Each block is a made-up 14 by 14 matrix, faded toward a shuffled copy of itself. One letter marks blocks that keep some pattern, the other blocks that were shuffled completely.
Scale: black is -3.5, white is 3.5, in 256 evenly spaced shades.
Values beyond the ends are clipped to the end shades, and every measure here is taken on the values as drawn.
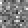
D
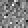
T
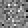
T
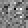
D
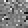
T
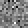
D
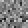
D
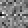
D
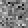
T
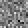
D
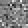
D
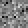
T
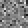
T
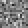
T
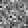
T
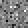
T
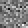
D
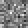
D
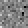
T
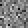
T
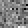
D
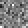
D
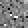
T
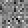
T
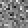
T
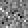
T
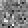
T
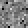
T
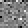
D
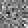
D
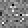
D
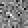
T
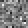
T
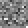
D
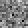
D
